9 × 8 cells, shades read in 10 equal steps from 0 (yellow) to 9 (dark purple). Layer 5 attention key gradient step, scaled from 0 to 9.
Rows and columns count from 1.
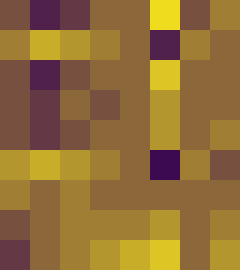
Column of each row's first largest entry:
2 6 2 2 2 6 2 1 1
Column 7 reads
6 4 5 5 5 4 5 5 5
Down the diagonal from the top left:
6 2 6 6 5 9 5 4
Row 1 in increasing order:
0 4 5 5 6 6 7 8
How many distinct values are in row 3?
4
